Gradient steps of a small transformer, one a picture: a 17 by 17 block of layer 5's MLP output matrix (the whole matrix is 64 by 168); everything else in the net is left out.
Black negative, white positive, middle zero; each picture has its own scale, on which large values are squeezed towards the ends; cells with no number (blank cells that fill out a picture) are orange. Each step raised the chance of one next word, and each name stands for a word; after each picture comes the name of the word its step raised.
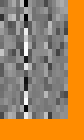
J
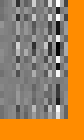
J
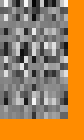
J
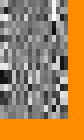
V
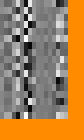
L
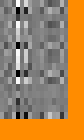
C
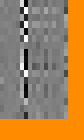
L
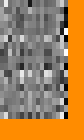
V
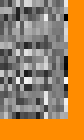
C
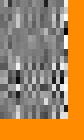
V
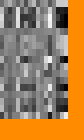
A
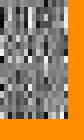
A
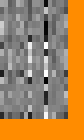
C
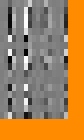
A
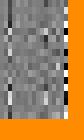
L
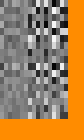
L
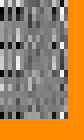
C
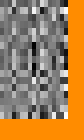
C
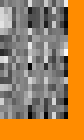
A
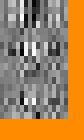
J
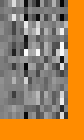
J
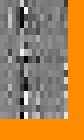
A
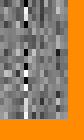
C
